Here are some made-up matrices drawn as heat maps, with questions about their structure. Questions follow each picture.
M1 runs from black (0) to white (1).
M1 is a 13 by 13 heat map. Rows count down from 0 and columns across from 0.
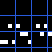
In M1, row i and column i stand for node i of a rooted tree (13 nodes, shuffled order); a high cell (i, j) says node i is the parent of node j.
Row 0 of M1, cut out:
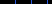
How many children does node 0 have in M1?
0
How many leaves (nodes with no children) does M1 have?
10
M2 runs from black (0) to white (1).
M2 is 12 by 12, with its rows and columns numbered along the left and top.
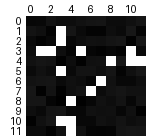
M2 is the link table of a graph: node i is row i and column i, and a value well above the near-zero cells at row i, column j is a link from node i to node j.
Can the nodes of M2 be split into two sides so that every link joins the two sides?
yes
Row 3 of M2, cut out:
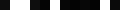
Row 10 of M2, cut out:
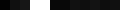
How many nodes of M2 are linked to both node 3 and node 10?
0
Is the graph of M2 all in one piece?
no
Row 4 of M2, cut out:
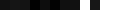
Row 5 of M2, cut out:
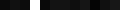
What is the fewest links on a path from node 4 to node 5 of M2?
3
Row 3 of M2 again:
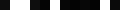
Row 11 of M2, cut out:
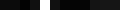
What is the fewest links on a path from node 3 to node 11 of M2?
3
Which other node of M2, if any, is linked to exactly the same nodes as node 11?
node 8
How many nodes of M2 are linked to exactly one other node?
7
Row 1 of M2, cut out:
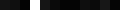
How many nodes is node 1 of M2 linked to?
1
